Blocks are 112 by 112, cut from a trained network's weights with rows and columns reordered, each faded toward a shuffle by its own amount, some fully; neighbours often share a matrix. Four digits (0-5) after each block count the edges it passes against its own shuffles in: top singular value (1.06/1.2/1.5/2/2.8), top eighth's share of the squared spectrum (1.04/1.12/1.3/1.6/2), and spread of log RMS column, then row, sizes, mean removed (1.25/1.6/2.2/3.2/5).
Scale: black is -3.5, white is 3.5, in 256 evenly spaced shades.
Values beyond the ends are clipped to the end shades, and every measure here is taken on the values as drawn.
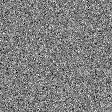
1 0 0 0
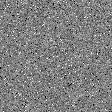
0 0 0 0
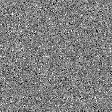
2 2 0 2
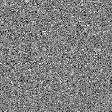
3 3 0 3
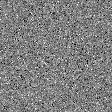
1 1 0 0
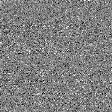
2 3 0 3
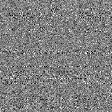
3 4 1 3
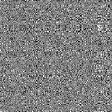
4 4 3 3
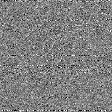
3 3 1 3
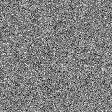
2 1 0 0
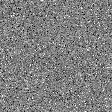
0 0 0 0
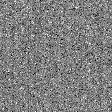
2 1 0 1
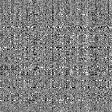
4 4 1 4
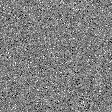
0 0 0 0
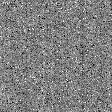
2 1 0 1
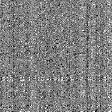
3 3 1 3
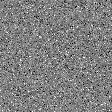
0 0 0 0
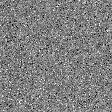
0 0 0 0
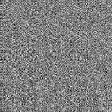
4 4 2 2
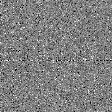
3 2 1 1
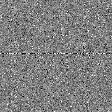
3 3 2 1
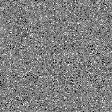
3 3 2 2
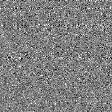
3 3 1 3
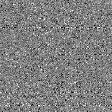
2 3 0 3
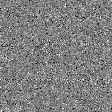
2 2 0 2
